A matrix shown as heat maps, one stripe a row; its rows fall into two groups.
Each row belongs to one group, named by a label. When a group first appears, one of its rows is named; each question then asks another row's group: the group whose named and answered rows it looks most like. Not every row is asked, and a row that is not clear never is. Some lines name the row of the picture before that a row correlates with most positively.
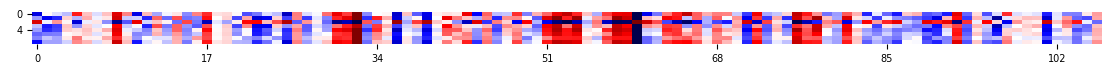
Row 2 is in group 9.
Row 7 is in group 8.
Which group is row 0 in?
8
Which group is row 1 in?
8
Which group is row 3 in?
8
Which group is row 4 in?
8
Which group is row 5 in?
8
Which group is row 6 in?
8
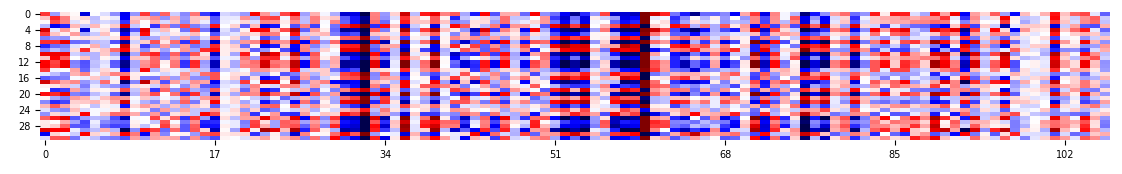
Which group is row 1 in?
9
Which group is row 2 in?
9
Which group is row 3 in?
8
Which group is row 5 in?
9
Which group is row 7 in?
9
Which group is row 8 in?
8
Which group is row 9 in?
8
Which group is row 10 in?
9
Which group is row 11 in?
9
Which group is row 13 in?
9
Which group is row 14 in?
9
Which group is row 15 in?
8
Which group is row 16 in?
8
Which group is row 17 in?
9
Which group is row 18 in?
9
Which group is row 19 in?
8
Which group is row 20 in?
9
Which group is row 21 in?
8
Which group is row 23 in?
9
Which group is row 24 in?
8
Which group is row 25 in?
8
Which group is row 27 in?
9
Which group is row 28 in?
9
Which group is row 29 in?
9
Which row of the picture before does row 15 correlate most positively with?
6
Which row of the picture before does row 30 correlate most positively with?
0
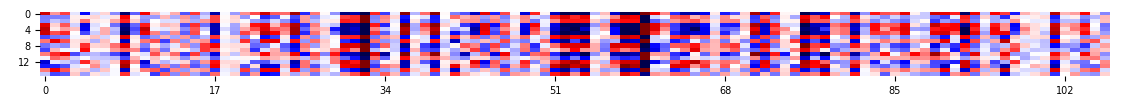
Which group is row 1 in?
8
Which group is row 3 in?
9
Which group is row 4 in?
9
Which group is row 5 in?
9
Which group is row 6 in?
8
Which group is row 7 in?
9
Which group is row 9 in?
8
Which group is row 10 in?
9
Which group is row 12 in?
8
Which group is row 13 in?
8
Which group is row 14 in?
9
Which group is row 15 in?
8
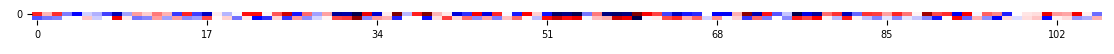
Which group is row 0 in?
9
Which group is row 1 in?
8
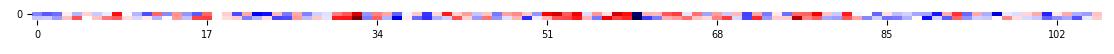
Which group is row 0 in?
8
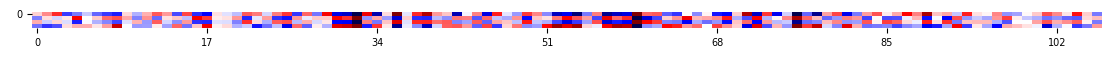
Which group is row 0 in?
9
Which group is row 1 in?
8
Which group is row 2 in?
9
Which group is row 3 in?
8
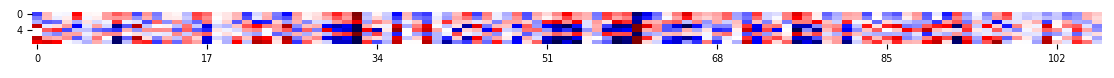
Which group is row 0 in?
8
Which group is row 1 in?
8
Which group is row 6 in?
9
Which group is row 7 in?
9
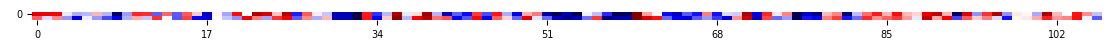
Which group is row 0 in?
9
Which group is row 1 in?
9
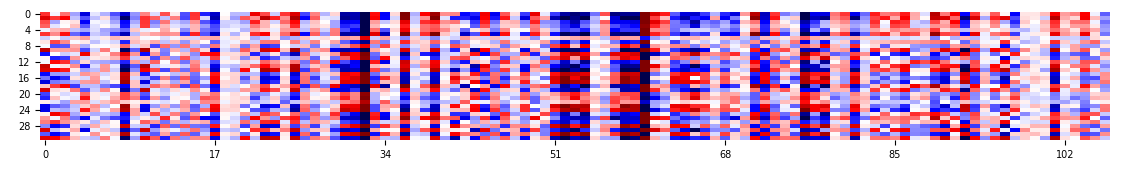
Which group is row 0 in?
9
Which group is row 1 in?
9
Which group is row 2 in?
9
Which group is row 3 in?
9
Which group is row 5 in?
9
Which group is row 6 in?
8
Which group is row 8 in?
8
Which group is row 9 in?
9
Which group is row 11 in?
8
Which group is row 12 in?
9
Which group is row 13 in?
9
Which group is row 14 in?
9
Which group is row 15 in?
8
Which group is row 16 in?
8
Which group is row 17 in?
8
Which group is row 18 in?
9
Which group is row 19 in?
9
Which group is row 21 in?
8
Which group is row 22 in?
8
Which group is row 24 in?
8
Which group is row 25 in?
9
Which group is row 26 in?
9
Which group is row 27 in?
9
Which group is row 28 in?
8
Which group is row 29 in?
9
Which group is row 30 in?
8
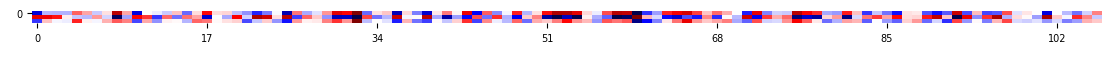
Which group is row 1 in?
9
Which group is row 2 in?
8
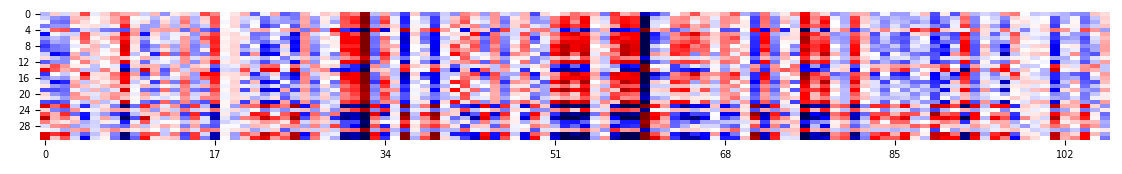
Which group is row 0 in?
8
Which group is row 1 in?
8
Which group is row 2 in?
8
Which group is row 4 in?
9
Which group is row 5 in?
8
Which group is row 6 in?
8
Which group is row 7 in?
8
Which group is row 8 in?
8
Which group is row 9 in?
8
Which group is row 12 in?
8
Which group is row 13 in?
9
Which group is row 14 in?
9
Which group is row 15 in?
8
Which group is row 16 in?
8
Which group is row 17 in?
8
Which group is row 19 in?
8
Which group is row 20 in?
8
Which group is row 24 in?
8
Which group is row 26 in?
9
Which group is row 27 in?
9
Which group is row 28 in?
9
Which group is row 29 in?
8
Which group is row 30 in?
9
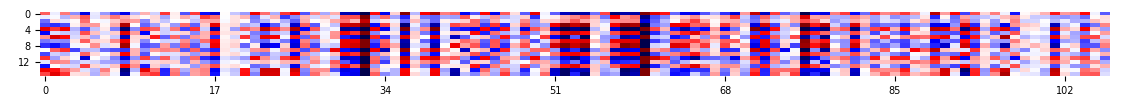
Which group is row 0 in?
9
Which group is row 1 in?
8
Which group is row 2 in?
8
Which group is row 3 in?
8
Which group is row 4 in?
9
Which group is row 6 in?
9
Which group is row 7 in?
8
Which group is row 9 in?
9
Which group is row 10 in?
8
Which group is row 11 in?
9
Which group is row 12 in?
9
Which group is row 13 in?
8
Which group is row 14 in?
9
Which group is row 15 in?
9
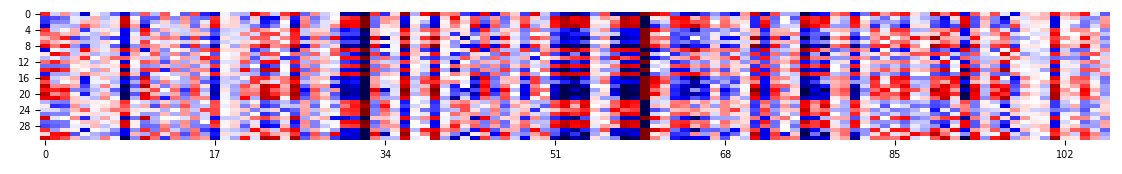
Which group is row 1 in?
8
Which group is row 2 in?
8
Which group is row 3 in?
8
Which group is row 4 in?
9
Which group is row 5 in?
9
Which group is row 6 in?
9
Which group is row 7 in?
9
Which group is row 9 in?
8
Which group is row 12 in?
9
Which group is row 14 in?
9
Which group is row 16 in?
9
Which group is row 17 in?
9
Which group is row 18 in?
9
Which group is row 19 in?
9
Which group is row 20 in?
9
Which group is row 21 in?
9
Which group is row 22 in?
8
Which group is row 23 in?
8
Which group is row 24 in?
8
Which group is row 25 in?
8
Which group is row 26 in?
9
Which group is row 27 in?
8
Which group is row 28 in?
8
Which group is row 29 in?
9
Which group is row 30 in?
9
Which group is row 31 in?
9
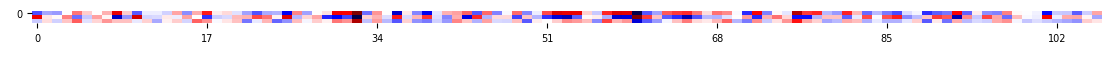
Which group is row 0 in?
8
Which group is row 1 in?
9
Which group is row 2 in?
8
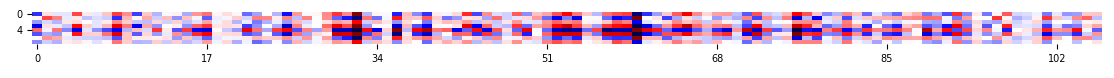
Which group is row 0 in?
8
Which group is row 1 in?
9
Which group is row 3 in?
8
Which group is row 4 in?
9
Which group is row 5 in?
8
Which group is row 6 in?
9
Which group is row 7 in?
8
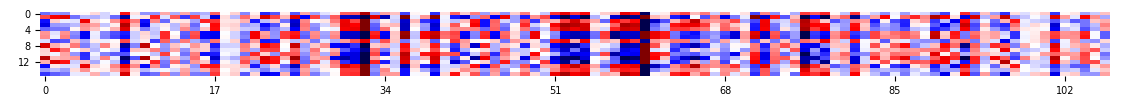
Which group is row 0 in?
8
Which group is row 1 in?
9
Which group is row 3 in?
8
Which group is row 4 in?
8
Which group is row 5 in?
9
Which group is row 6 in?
9
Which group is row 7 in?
8
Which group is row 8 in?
9
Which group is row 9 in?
9
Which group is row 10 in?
9
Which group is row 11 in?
9
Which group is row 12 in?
9
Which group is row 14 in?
8
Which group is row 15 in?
8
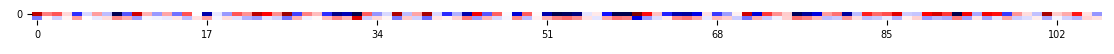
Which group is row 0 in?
9
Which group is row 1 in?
8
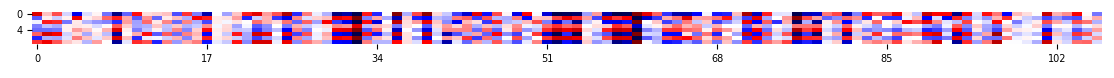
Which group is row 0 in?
9
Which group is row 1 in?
8
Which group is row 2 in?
9
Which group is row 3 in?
8
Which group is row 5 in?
9
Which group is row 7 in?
9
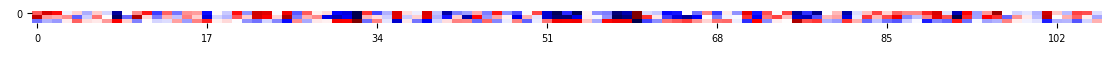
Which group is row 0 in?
9
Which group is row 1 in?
9
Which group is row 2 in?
8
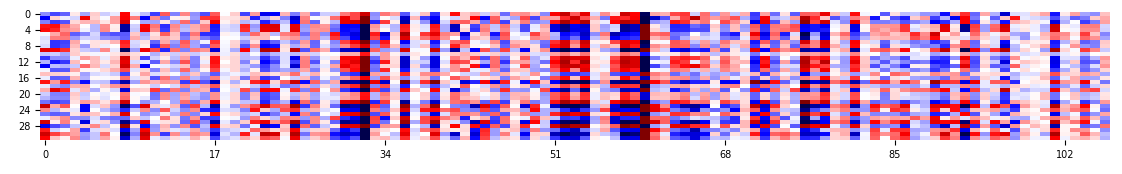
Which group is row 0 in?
8
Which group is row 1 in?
8
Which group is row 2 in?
8
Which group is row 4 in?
9
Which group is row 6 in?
9
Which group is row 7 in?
8
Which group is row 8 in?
8
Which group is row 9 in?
9
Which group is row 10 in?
8
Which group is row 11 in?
8
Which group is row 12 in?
8
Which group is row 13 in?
8
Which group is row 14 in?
8
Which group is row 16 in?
8
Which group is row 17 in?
9
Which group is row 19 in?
9
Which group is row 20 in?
8
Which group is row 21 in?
8
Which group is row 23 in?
9
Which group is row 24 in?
9
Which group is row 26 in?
9
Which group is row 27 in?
9
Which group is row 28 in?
8
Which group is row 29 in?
9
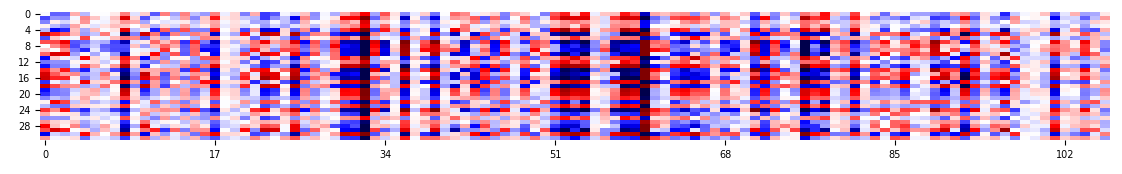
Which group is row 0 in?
8
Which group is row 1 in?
8
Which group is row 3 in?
8
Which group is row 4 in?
8
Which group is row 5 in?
9
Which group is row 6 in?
8
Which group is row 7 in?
9
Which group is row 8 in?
9
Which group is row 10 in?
9
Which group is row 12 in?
8
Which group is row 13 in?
8
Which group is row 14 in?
9
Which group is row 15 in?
9
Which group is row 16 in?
9
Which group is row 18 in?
9
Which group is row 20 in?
8
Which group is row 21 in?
8
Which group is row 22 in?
9
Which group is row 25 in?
9
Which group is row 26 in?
8
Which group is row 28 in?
9
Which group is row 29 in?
9
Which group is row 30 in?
8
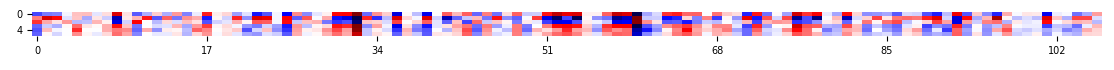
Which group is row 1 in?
9
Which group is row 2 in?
9
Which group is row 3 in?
8
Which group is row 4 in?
8
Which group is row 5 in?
8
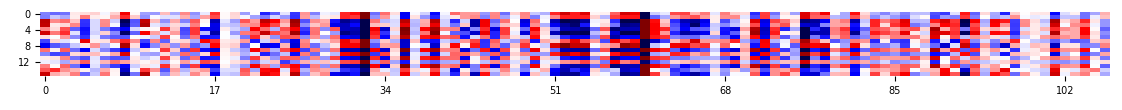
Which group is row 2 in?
9
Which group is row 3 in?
9
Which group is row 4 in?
9
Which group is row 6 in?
9
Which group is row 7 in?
8
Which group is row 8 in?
8
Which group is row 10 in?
8
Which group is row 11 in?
9
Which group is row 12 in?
8
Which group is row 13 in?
9
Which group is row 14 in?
9
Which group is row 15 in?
9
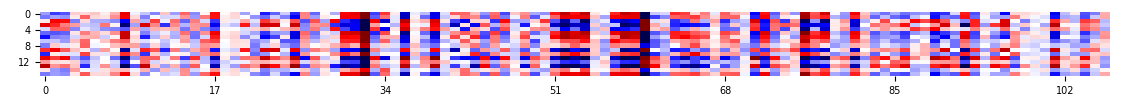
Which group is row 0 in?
8
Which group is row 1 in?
8
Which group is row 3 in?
9
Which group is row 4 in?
9
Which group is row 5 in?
8
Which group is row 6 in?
8
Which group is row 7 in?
8
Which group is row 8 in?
8
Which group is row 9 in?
9
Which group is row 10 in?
8
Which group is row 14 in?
8
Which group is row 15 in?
8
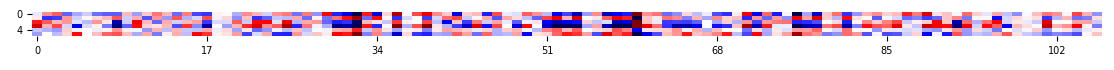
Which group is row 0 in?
9
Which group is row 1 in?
8
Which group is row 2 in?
9
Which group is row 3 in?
9
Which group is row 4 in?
8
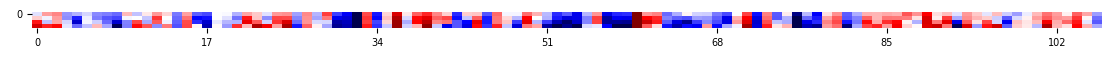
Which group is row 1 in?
9
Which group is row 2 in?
9
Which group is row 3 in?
9
